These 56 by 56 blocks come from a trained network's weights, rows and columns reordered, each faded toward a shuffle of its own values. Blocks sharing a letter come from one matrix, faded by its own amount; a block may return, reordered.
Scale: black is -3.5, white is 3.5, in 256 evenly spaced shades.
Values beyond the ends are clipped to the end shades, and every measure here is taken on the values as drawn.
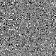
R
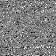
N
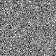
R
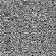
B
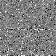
N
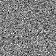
R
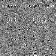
R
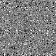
R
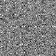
R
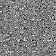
R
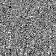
R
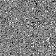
R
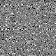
N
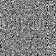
B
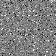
N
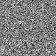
R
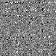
R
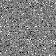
N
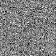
R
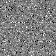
N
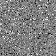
N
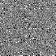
R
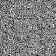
B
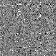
R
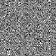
B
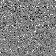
N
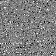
N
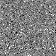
N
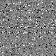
N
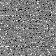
N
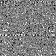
N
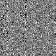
B
